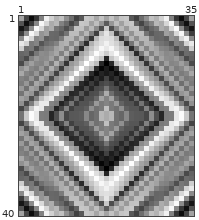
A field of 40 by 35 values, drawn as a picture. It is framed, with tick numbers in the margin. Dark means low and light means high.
The centre is the smoothest part. No row or column stands out. Its left and right halves mirror each other, and so do its top and bottom. There is no seam.
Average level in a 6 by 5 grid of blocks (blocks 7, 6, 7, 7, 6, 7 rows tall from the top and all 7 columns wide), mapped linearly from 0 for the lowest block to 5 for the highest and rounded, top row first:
3 3 5 3 3
2 4 1 4 2
3 0 0 0 3
3 0 0 0 3
2 4 1 4 2
3 3 5 3 3
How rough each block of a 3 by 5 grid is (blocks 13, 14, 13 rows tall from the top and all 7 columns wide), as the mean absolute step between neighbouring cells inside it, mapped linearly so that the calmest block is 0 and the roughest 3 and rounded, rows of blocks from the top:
23332
32023
23332
